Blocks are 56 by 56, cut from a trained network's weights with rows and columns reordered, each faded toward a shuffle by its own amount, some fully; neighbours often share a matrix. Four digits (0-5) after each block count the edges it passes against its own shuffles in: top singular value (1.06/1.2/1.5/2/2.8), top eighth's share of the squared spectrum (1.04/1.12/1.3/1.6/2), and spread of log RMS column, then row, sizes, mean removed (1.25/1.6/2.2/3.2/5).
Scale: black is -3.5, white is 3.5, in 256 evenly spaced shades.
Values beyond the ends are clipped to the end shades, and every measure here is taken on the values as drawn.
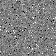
1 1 0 0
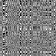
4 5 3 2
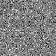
3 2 1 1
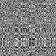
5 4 3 3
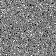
0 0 0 0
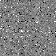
3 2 0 1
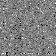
2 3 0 1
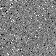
0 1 0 0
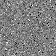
0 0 0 0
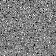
0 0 0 0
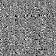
3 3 1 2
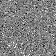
0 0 0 0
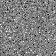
0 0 0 0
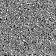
1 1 0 0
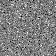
0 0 0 0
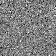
1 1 0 0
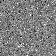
1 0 0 0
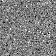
2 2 0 0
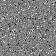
1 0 0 0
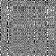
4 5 3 2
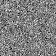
1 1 0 0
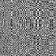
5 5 4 2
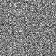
3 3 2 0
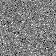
0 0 0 0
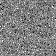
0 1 0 0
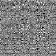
3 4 2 1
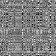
4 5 3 1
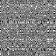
3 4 2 2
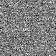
1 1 0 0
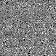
2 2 1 0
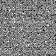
2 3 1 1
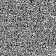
1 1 0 0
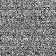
3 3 1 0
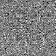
2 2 1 0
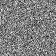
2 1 0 0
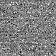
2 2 0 0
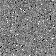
1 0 0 0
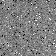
1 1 0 0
